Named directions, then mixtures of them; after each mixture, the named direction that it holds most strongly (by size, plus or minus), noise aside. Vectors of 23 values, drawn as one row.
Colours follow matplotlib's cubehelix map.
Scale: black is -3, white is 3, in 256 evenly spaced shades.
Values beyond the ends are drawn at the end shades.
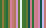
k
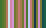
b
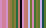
k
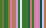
k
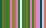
k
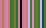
k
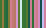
k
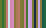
b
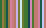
k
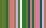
k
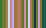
b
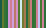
k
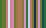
b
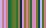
k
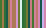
k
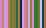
k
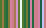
k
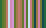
b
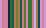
b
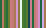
k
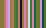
k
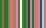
k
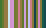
b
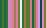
k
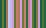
b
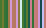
k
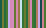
k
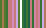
k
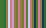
b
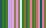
k
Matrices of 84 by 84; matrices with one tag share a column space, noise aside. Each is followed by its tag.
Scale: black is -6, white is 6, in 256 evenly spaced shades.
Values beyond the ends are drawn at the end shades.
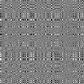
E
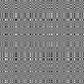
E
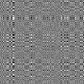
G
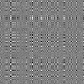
G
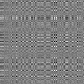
G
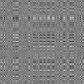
G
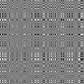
E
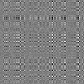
G
